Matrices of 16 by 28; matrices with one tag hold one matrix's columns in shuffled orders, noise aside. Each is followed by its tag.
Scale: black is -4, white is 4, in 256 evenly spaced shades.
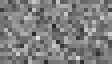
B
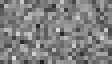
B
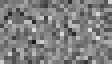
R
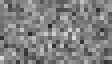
B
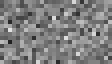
R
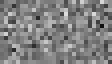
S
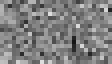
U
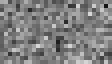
U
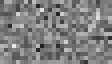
S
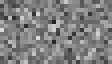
R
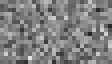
B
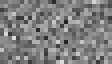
R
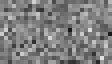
B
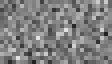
B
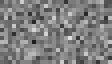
R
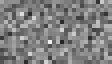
R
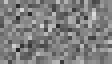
S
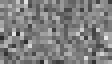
B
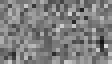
U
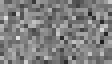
R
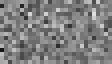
S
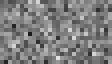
B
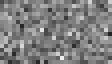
B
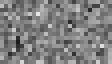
U
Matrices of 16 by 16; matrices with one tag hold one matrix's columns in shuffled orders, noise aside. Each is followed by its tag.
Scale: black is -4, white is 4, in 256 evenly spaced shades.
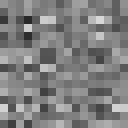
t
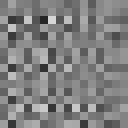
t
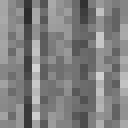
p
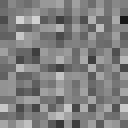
t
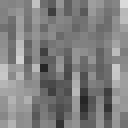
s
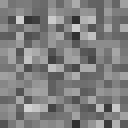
t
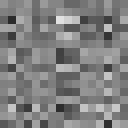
t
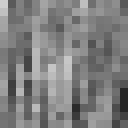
s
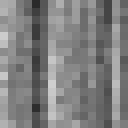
p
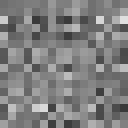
t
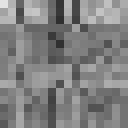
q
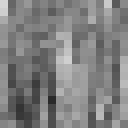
s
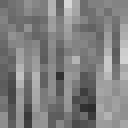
s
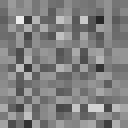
t
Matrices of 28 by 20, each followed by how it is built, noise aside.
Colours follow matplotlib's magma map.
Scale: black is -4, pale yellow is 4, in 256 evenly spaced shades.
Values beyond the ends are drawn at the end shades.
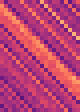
Toeplitz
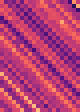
Toeplitz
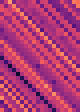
Toeplitz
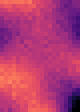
smooth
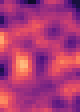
smooth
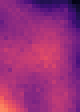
smooth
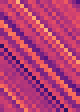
Toeplitz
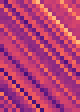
Toeplitz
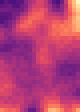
smooth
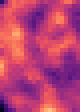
smooth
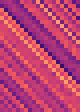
Toeplitz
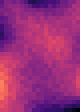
smooth
